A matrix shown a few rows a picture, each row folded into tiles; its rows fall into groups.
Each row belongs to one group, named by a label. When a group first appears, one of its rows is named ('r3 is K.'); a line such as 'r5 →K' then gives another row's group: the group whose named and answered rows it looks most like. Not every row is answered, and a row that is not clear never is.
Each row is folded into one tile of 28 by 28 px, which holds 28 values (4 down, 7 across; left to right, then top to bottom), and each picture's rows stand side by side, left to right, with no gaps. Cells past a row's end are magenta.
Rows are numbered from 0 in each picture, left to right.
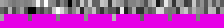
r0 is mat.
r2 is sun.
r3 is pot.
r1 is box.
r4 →mat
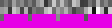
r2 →pot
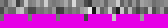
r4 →mat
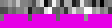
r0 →box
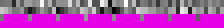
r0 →sun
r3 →pot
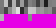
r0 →mat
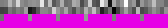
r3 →pot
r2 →pot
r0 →box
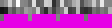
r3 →box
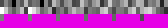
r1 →sun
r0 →sun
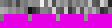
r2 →mat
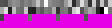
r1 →box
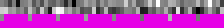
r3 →mat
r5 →box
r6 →mat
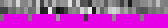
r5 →box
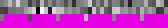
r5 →pot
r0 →box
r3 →mat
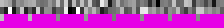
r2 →mat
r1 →mat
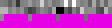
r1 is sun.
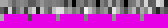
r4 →sun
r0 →mat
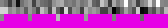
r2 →mat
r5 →box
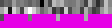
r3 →sun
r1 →sun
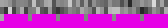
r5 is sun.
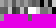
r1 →sun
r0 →mat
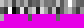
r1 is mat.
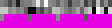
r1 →box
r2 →sun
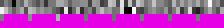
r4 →mat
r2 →mat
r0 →sun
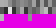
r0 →mat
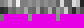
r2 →pot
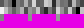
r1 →pot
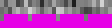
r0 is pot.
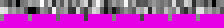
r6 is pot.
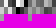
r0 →pot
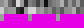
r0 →pot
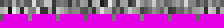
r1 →pot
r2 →sun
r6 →box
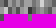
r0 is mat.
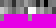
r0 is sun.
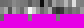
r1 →sun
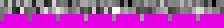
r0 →mat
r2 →sun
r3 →mat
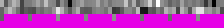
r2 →sun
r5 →box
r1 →box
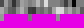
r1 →box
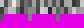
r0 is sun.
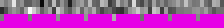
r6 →box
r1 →sun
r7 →pot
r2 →sun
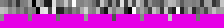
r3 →pot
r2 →box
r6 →mat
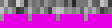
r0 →pot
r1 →pot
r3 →pot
